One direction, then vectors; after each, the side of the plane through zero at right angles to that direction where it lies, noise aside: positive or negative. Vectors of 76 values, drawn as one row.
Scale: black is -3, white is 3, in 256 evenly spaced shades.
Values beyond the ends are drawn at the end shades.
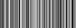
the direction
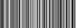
positive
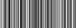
negative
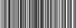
negative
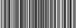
negative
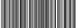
negative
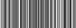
negative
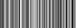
positive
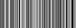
positive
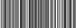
negative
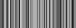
positive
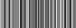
negative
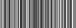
negative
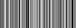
positive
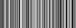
positive
